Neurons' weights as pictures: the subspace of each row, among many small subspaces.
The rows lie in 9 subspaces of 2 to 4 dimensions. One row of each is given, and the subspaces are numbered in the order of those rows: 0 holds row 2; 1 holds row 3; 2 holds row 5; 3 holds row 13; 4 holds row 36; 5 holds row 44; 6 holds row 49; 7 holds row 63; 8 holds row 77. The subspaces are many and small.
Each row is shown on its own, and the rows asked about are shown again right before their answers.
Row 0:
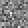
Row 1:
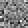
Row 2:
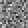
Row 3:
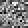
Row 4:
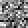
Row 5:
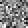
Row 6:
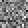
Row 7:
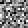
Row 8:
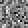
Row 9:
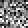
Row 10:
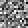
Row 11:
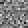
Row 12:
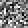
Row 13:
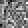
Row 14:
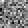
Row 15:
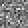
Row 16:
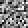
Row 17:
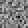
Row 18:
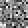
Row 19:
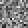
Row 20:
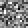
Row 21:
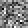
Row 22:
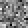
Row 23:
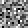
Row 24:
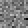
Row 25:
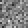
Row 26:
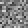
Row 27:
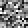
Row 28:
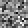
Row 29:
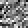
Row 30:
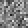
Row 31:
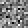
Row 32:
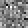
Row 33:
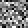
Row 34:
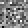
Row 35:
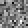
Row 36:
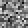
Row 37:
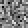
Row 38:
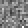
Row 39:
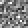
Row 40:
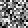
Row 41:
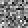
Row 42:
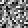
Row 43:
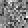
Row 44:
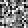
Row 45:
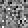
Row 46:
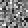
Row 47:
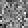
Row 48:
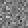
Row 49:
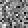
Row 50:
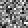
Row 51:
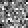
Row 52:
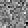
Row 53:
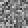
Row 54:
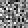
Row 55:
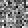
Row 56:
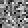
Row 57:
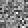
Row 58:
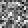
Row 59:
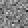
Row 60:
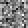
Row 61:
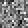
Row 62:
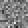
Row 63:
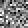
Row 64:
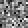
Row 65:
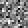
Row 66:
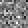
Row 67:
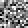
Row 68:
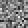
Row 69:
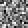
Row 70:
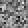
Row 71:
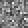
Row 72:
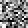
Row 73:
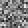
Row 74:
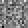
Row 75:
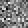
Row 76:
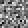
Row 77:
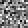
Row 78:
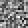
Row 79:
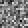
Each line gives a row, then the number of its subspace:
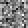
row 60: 5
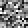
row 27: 4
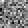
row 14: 7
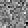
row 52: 2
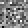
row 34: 8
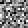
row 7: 8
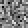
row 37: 3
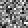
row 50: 2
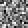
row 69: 2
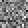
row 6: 4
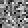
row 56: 3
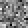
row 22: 6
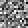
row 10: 1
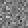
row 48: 5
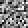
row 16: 1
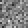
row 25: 0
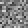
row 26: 0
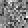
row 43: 3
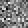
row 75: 3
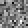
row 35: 2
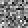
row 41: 0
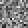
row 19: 6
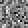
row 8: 6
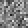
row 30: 2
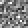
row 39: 1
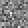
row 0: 8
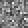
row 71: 2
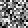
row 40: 2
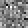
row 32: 3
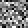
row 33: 4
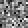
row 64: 3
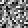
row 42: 6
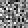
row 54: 3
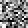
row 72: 0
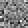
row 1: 7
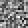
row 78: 1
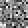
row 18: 3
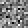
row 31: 5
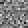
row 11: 8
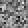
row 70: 4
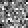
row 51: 3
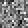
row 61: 2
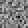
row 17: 1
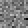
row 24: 2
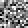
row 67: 7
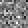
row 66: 4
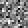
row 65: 5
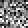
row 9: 7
